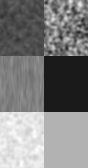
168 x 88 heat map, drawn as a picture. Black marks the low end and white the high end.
It is made of 3 by 2 panels. Panel 1,1: low, blotchy, faint in contrast. Panel 1,2: middling, blotchy, strong in contrast. Panel 2,1: middling, streaked downward, faint in contrast. Panel 2,2: very low, flat. Panel 3,1: very high, blotchy, faint in contrast. Panel 3,2: high, flat.
